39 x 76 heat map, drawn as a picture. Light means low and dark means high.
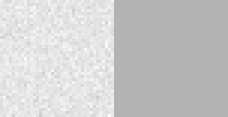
The table splits into one row of 2 panels. Panel 1,1: very low, fine-grained, faint in contrast. Panel 1,2: low, flat.
